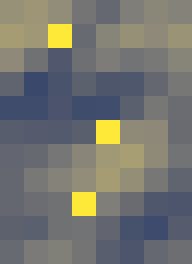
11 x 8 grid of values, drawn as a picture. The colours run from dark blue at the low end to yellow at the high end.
Three lone cells stand out, each far higher than its neighbours. Stripes running across repeat 2 times from top to bottom. The centre is the roughest part.
